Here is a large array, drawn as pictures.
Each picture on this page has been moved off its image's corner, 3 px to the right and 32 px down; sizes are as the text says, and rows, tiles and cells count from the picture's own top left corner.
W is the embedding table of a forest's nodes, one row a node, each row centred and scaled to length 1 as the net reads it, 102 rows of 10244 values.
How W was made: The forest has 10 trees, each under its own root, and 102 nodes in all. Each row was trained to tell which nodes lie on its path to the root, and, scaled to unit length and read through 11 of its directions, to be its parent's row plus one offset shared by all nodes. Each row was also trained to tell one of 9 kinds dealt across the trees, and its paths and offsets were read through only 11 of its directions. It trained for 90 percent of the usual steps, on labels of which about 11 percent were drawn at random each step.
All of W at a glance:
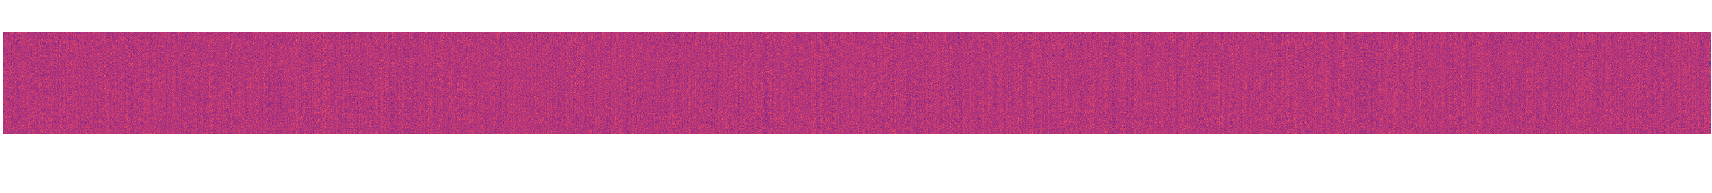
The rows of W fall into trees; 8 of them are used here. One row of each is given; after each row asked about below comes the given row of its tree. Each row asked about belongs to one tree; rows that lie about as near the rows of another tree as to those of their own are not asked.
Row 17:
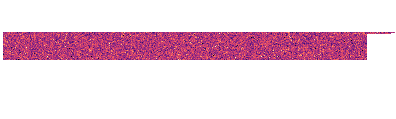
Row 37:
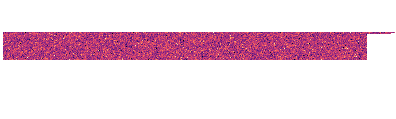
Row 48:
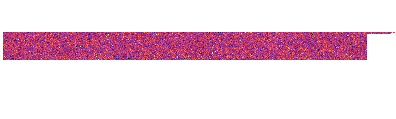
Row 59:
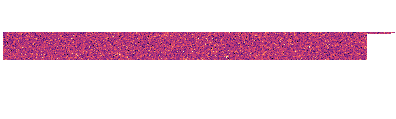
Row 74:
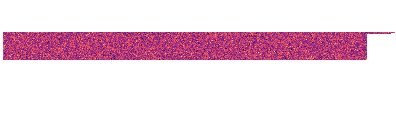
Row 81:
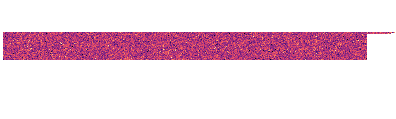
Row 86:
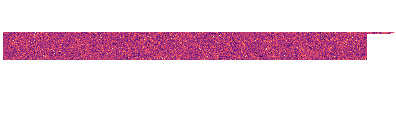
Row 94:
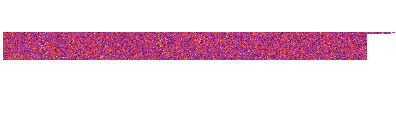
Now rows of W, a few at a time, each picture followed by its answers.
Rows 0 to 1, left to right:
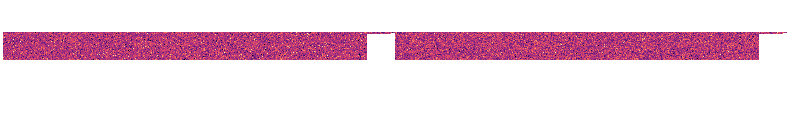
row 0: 37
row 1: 37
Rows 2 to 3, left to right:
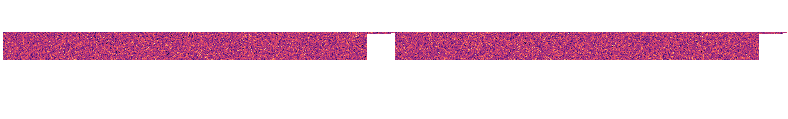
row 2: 37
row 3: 74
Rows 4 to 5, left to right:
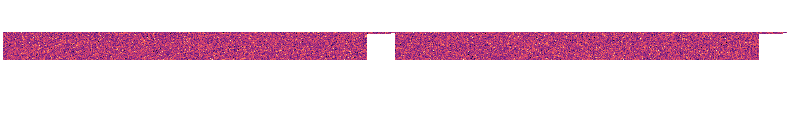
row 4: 37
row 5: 37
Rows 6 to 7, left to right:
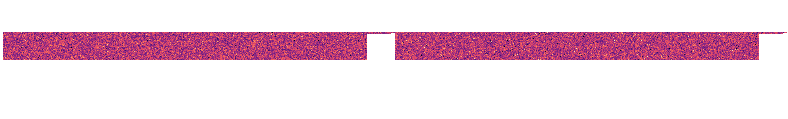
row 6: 37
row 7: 86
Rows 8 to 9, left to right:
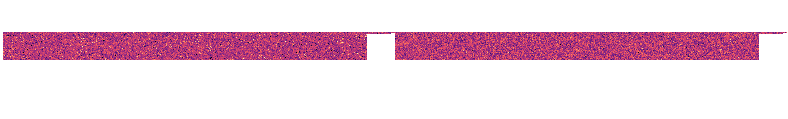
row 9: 17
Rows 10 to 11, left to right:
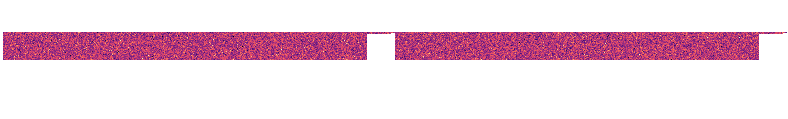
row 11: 48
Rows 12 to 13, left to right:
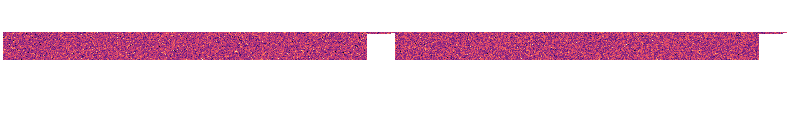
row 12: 59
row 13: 74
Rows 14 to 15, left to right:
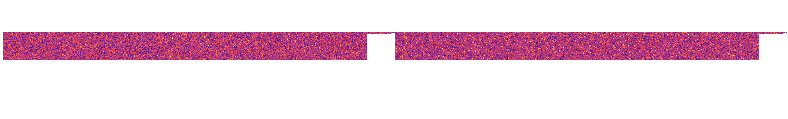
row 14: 81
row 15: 74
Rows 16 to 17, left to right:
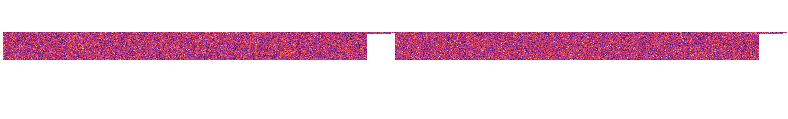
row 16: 74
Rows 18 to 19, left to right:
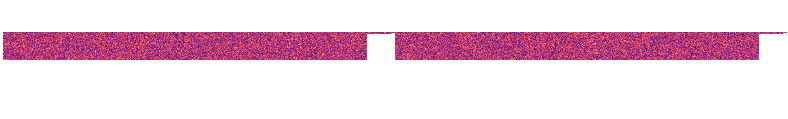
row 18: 37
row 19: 74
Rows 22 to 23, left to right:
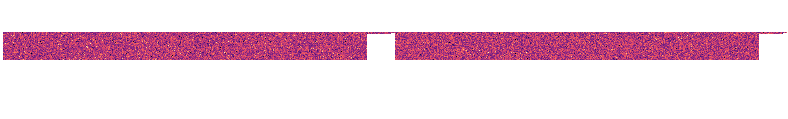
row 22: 37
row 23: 81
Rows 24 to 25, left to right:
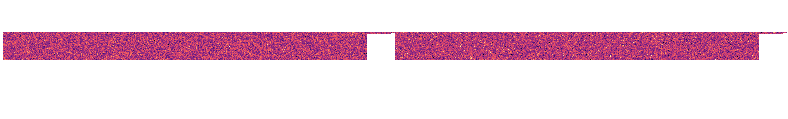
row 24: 17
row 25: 94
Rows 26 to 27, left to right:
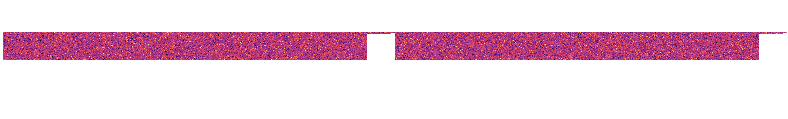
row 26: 37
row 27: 17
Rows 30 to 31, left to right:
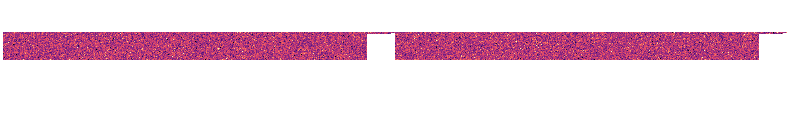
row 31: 37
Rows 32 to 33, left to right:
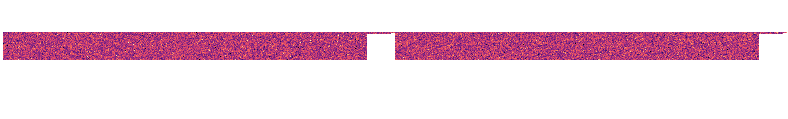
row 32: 74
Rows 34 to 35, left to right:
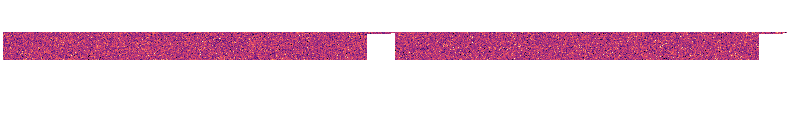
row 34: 37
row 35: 48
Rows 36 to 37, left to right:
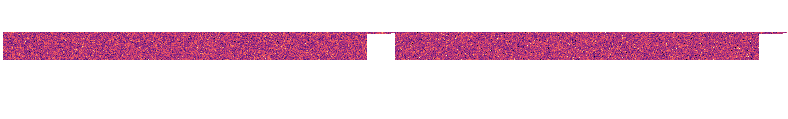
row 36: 94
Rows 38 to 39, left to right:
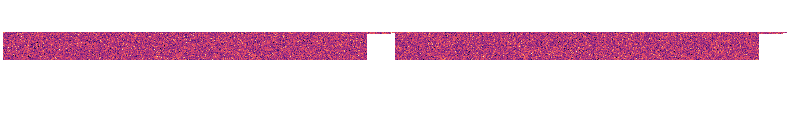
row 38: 17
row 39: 48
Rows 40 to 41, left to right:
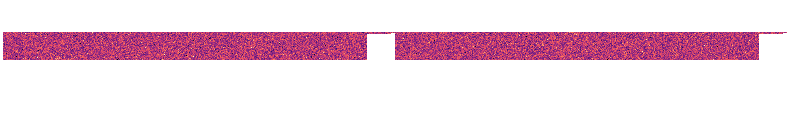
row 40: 48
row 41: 81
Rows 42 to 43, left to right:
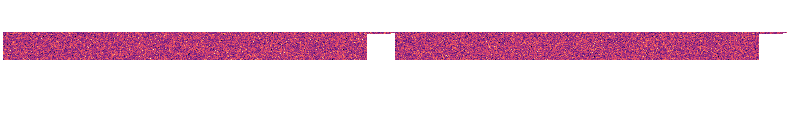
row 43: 37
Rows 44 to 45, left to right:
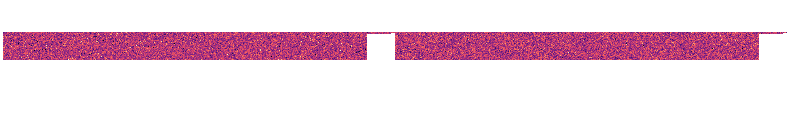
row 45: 74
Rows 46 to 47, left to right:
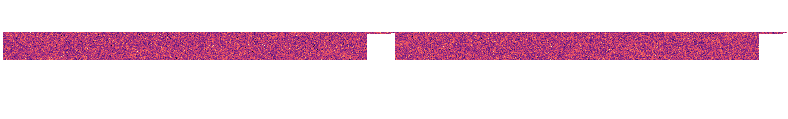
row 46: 48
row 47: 17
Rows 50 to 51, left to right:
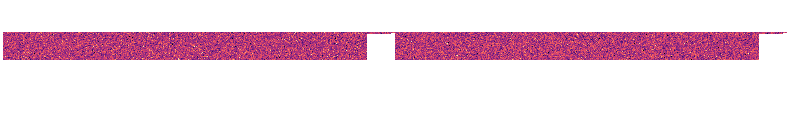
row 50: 17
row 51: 81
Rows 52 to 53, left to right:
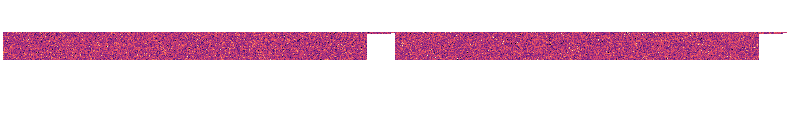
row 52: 59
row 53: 86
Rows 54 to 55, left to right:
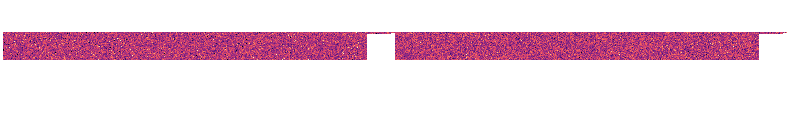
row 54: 48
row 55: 48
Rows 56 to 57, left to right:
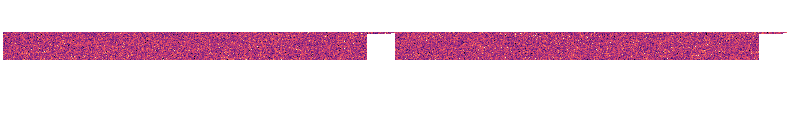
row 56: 37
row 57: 17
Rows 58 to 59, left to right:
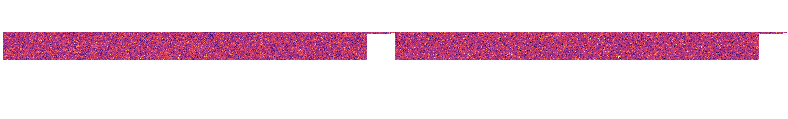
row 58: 81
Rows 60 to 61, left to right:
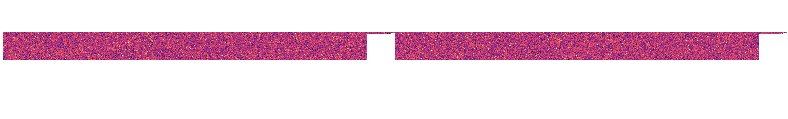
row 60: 74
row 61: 17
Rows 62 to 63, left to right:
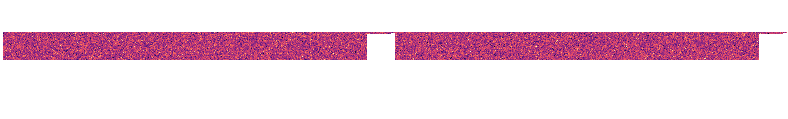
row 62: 74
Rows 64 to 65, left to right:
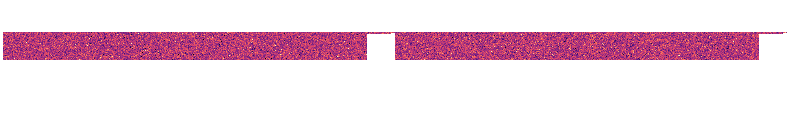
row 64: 48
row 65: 74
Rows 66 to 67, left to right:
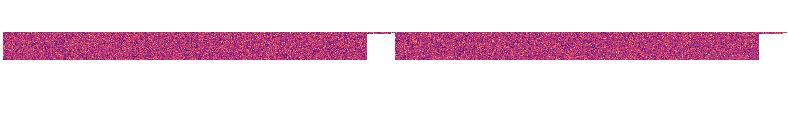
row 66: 74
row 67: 48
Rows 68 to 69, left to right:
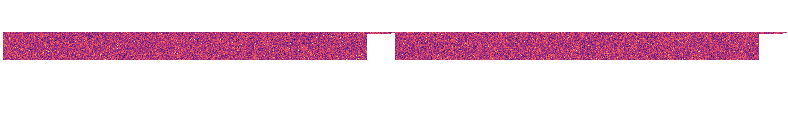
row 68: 17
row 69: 48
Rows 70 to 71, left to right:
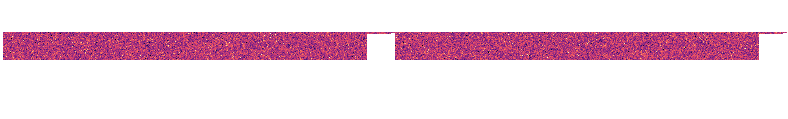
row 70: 86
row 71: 86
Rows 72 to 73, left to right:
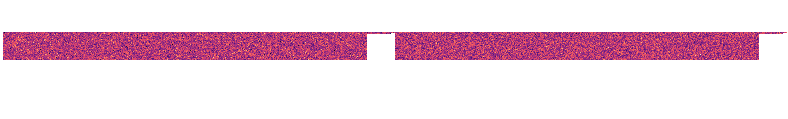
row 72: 86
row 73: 17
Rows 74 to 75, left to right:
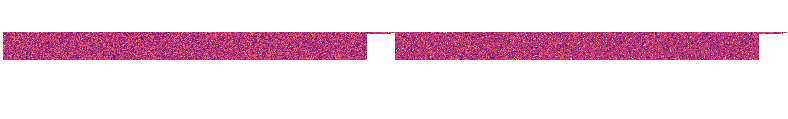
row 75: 81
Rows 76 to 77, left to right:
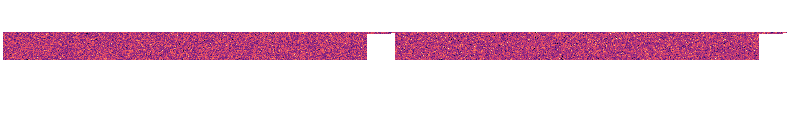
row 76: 86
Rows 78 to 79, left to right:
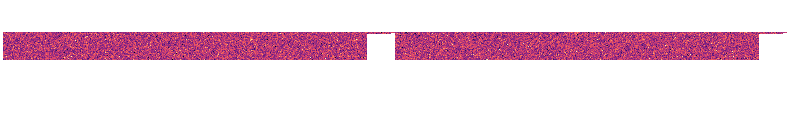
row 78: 48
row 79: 86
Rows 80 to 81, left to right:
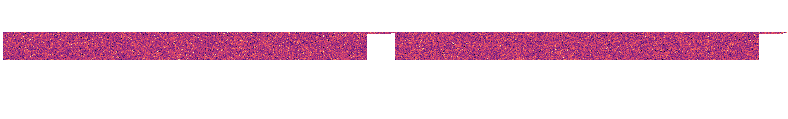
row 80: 17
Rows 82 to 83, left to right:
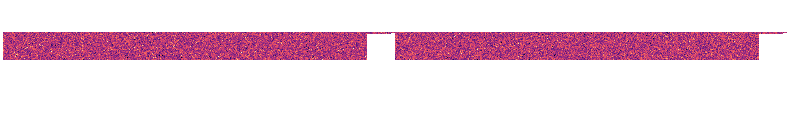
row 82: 74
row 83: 86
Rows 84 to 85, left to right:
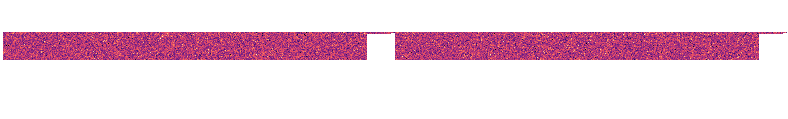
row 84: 59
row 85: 94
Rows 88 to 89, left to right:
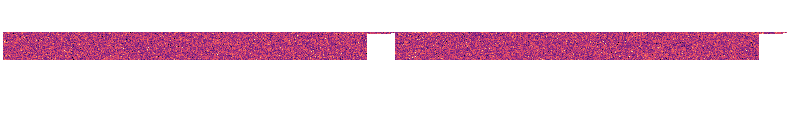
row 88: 17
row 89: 86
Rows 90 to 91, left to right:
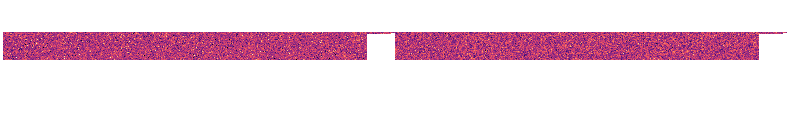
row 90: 48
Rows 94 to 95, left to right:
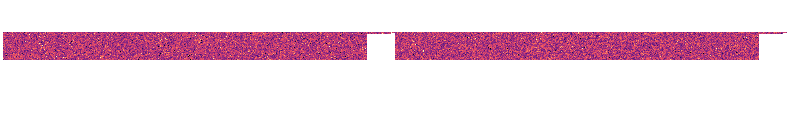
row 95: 74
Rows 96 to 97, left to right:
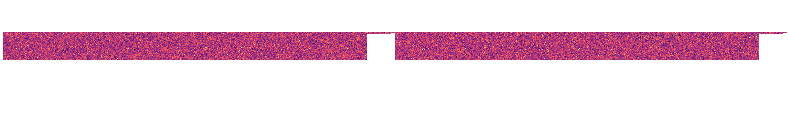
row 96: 48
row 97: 81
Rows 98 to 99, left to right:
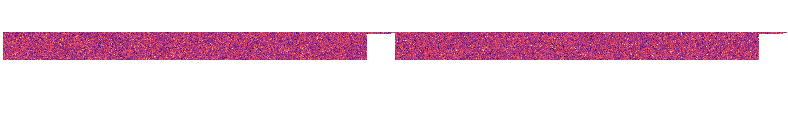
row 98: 86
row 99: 81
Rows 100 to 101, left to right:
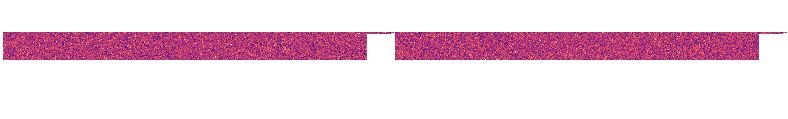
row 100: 86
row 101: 17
